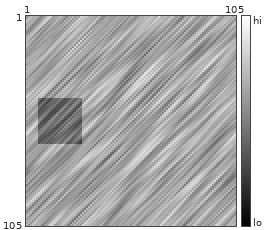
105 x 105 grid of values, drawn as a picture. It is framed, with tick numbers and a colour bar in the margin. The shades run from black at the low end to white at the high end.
Grain: diagonal, up to the right. Odd patch: lower, in the middle left. Mirror symmetry: none. Ninth with the lowest average: middle left.
